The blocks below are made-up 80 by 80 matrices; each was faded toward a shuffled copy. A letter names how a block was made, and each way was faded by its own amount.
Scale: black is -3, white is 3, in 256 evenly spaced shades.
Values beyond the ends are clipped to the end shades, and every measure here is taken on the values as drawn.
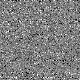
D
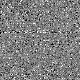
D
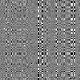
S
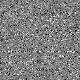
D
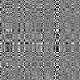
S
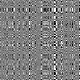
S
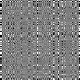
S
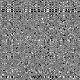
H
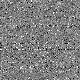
D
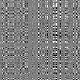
S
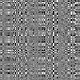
S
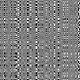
S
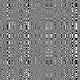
S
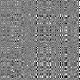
S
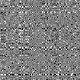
H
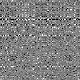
H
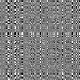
S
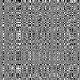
S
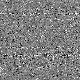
D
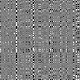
S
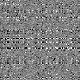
H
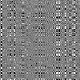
S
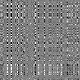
S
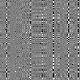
S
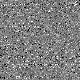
D
